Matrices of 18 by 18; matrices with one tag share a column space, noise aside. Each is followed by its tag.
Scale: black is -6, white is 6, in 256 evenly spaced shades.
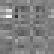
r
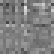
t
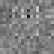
r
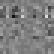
r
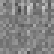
t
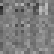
t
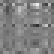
t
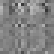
t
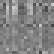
t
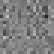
r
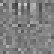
t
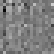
t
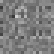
r
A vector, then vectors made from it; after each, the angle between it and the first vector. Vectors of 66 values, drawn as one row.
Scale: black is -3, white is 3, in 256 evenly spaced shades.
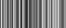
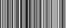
nearly parallel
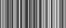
nearly parallel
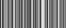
partly aligned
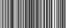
partly aligned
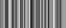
orthogonal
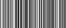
partly aligned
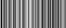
nearly opposite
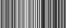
partly opposed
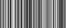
partly aligned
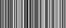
partly aligned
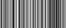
partly opposed
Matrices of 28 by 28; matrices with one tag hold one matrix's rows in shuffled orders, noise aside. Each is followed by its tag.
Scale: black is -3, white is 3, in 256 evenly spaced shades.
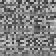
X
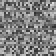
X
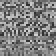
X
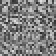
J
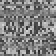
X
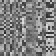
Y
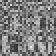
J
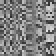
Y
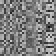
Y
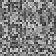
J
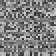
X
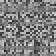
X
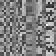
Y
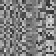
Y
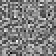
J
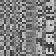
Y
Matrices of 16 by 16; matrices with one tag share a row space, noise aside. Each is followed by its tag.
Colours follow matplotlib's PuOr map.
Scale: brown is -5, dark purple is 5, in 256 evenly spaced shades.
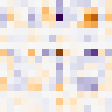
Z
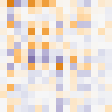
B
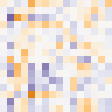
B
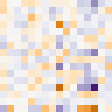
Z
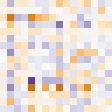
B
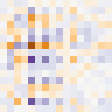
B
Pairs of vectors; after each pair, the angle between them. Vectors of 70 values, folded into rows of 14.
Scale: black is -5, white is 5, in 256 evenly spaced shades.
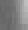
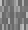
orthogonal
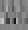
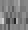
nearly parallel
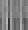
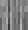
nearly parallel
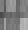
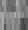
nearly opposite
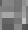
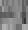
nearly opposite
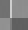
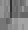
nearly opposite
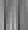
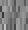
partly opposed
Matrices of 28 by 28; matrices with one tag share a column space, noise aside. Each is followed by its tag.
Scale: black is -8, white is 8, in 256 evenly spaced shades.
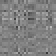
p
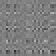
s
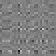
s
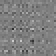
s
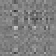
p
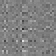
s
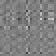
p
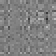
p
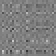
s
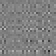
s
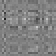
p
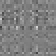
p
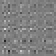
s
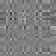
p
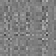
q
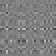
s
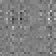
p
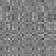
q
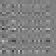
s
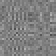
q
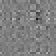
p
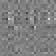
p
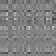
p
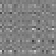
s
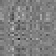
q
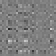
s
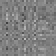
q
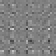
s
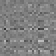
s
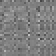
q
